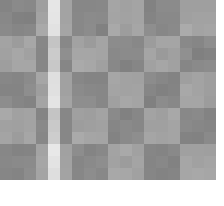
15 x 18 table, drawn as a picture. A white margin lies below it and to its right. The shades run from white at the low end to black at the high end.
Average level on the scale: 40%. Slope: none. Odd lines: column 5.
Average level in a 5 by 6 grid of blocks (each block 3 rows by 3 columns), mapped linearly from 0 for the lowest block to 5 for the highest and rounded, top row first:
505252 | 232525 | 505252 | 232525 | 505252
